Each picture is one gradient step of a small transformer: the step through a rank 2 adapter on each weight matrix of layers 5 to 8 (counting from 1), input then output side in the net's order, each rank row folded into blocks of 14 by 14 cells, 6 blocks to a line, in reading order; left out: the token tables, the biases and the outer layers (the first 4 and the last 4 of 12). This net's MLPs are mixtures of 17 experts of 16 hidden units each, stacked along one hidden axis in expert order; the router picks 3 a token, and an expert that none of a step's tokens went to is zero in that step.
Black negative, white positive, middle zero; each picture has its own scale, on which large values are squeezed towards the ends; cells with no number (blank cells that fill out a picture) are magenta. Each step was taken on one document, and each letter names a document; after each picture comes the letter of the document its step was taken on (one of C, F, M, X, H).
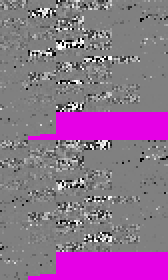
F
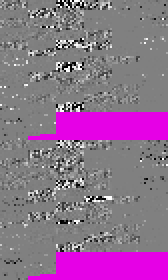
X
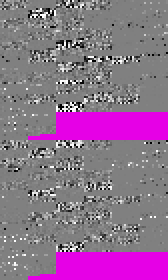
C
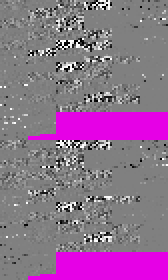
X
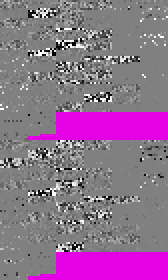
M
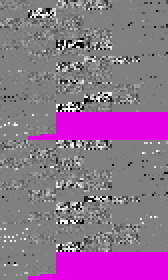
C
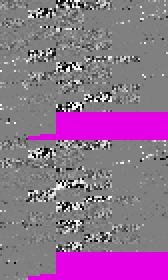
F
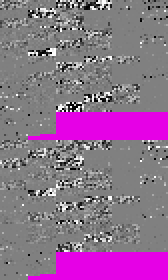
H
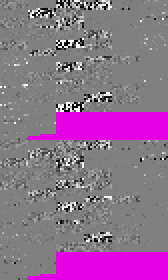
X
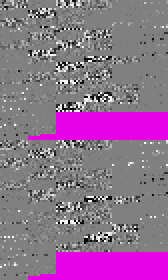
C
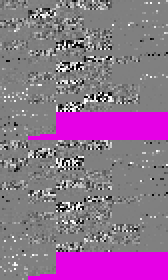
C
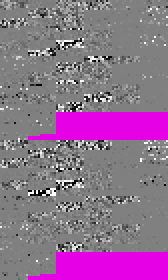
H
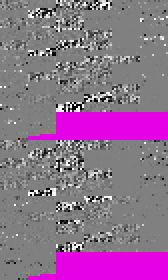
X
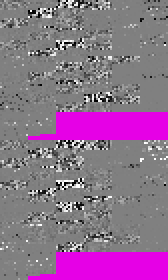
H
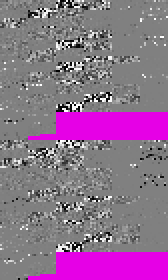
M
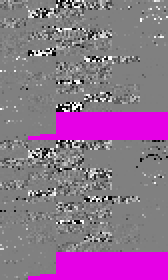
M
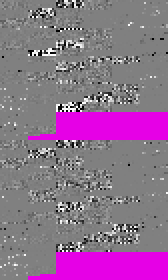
C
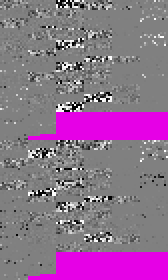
M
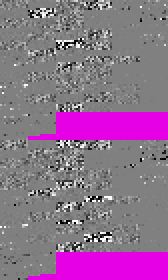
X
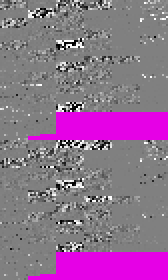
H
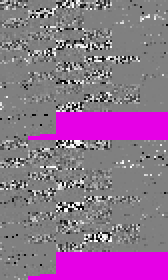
F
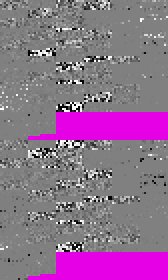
M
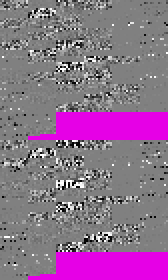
C
